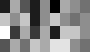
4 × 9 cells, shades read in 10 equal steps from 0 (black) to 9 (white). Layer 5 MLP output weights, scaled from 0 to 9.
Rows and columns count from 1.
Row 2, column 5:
5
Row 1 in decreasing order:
6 6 5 5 4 3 1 1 0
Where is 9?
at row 3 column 1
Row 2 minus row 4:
4 -1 3 -6 -1 -1 -3 -1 1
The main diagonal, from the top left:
1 5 6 7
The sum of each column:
20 19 20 11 22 16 26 21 18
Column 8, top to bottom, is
5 4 7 5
